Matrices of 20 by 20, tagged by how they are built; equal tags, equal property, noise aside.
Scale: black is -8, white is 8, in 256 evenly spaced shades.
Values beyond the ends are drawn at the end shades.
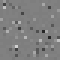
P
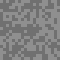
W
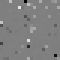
P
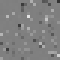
P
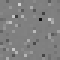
P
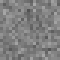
W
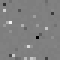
P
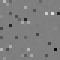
P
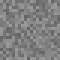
W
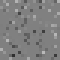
P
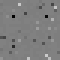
P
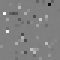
P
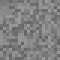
W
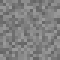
W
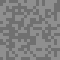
W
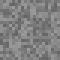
W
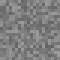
W
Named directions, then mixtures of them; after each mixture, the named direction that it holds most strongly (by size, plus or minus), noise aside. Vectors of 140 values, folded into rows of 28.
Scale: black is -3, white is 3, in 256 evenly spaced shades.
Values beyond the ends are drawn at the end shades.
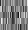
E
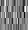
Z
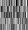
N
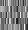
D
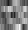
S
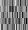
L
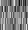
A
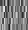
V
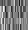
V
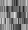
S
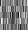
E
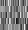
D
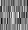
E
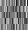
N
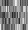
S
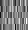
L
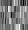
S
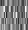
V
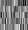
A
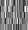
Z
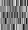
L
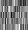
A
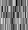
N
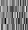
L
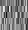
V
